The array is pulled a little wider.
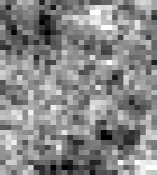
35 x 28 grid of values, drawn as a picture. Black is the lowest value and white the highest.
Slope: none. Mirror symmetry: none. Ninth with the lowest average: top left. Stripes: none. Average level on the scale: 50%. Histogram: bell-shaped.
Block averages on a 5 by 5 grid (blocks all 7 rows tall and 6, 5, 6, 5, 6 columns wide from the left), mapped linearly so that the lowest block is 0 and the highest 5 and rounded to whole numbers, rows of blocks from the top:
2 0 4 5 3 | 2 1 3 3 3 | 3 4 3 3 3 | 5 4 4 2 3 | 4 2 0 2 4
